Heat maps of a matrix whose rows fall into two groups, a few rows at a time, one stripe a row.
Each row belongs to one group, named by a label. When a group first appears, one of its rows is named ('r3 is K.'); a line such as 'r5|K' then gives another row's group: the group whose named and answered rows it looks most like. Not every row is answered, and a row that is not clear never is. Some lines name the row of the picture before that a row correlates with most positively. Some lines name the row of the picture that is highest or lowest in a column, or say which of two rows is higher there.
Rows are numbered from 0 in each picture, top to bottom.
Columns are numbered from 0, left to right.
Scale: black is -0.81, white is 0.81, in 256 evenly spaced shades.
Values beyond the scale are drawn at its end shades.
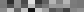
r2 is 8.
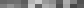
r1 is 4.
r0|4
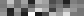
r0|8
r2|4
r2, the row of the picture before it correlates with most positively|0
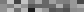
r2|8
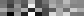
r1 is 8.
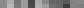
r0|8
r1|8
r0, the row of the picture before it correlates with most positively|2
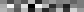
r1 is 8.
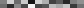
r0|8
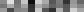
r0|8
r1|8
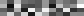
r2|4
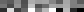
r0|4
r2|4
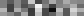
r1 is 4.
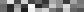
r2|4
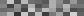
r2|4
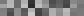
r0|8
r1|8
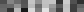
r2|4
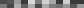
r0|4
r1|4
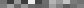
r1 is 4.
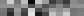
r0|8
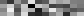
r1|8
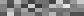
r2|8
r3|4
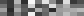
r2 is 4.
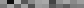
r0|4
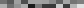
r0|4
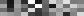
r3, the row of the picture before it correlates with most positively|1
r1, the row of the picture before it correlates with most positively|1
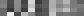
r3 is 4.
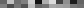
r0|4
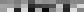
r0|8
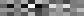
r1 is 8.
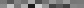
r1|8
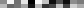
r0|8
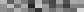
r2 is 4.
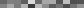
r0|4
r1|8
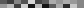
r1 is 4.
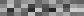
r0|4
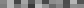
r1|8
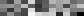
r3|4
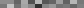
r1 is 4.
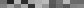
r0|4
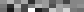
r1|4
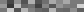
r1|4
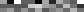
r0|4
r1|4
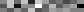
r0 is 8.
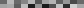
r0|4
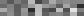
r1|4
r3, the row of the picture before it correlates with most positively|1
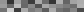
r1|4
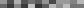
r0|4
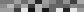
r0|4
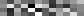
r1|8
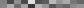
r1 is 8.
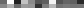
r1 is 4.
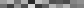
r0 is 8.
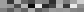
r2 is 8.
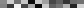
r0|8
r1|4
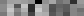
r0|4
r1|8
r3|8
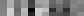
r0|8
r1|8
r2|8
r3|8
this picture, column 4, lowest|2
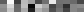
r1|8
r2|8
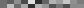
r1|8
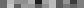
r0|4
